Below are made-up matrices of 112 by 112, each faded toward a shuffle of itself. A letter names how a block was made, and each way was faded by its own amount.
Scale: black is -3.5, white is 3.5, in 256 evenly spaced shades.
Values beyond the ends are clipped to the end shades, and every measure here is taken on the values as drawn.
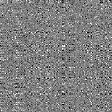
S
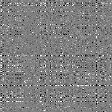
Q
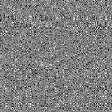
S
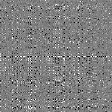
Q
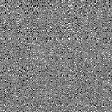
S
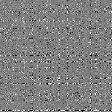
Q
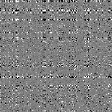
Q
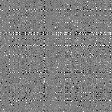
Q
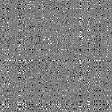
Q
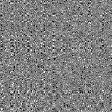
S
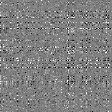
Q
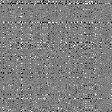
Q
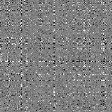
Q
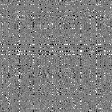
Q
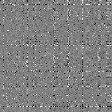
Q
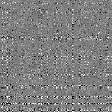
Q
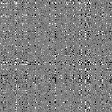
Q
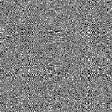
S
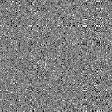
S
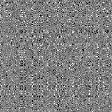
S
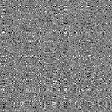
S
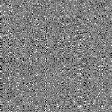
S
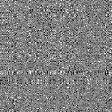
S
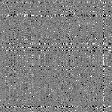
Q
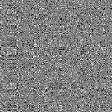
S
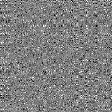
S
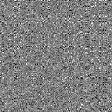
S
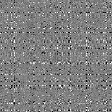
Q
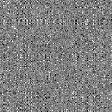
S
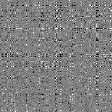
Q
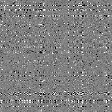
Q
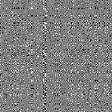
Q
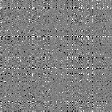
Q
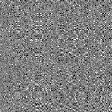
S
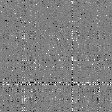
Q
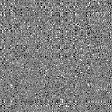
S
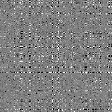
Q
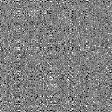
S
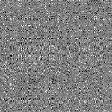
S
